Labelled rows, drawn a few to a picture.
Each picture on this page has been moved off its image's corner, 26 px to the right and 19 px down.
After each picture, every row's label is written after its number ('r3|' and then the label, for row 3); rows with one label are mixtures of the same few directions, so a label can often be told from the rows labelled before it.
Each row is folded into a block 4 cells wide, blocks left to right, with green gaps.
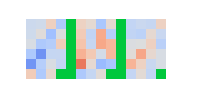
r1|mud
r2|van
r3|mud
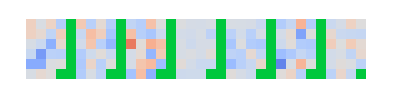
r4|mud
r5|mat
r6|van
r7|van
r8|van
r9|van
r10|van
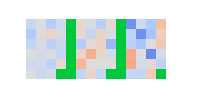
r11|van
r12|mud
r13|mat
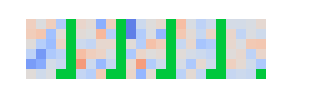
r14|mud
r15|van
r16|mud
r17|mud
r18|van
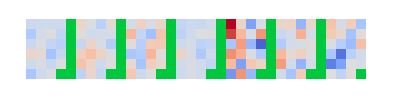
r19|mat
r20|mud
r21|mat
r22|mat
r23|mud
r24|van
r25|mud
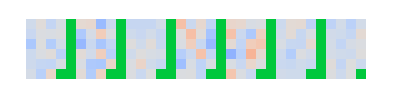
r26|van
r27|van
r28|mud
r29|mat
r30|mat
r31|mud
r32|mat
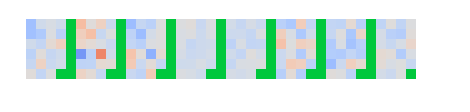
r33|mud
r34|mat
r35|mat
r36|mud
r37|van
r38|van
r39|van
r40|mat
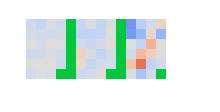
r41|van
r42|mat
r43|mud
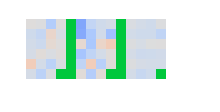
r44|van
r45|mud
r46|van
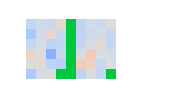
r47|mat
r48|mud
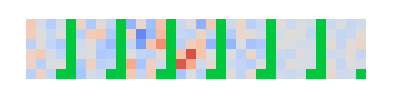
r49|mud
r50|mat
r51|mat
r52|mud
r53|van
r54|mat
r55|mat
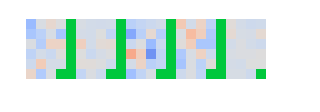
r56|mud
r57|van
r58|mat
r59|mat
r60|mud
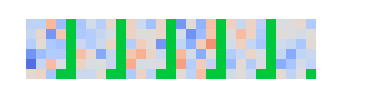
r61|van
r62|mat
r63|mud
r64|mat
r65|mat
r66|mud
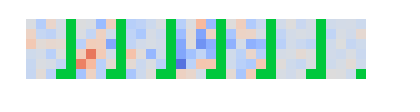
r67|van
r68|mud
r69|mat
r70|van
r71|van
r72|van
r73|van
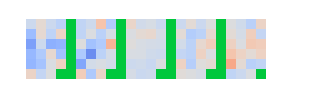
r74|van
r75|mud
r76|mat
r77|mat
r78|van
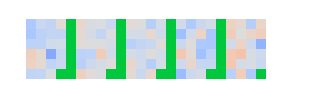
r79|mat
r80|mat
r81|van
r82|mat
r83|mud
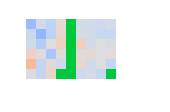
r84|mat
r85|van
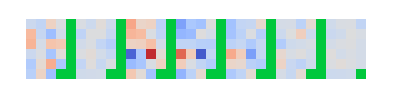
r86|van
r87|mat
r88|mat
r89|mat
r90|mat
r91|van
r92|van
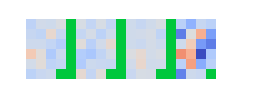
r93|mat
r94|mud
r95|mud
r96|mat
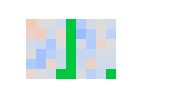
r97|mud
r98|mud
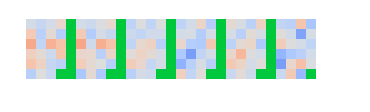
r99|van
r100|van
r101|mud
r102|mud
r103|mud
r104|van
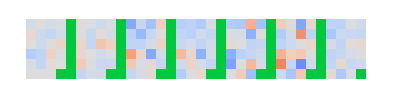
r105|mat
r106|van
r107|mat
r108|mat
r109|van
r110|van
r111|mud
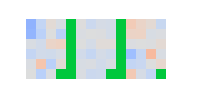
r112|mud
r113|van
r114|mat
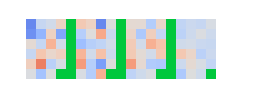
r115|mud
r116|van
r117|van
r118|mat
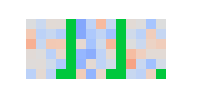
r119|van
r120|mud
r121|van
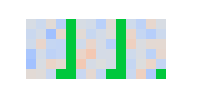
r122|van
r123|mud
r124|van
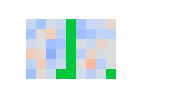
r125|mat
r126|mud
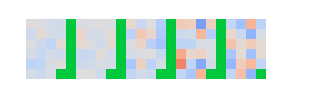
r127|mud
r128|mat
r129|mat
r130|van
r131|van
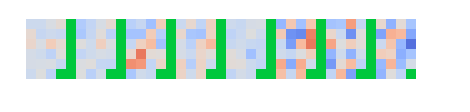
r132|van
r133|mud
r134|mud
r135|mat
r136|mat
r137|mat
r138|van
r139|mat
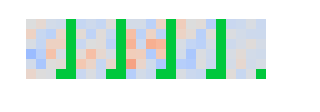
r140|mat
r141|mud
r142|van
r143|mud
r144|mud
